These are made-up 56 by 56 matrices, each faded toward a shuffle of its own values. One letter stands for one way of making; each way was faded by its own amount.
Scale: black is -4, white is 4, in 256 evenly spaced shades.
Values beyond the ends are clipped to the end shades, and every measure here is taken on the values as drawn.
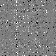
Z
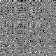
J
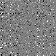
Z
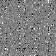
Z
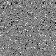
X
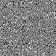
X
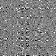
J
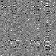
J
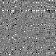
J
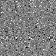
X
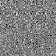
X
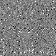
X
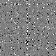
Z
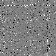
Z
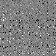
Z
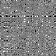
J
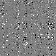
Z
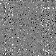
Z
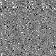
X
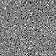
X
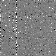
Z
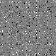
Z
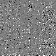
Z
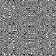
J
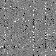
Z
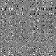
J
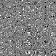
X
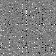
Z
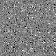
X
